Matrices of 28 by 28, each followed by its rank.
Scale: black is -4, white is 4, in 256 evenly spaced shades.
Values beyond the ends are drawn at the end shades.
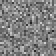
full rank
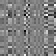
two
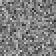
full rank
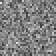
full rank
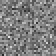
full rank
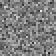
full rank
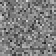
full rank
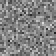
full rank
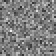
full rank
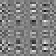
two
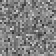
full rank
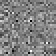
five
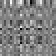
two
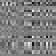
two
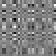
two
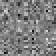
five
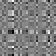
two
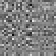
five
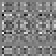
two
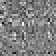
five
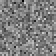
full rank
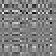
two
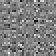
five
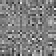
five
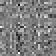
five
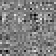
five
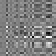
two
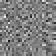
five
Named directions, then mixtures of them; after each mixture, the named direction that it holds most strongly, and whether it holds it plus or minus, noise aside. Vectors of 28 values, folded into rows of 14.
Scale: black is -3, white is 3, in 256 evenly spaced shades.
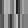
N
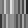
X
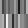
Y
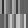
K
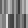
K, minus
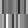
Y, plus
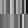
X, plus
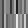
K, plus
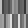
Y, plus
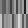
X, minus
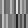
K, minus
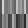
K, minus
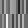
X, plus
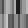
N, plus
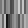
X, minus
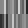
Y, minus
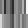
X, minus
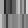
X, minus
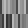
Y, minus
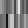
N, minus
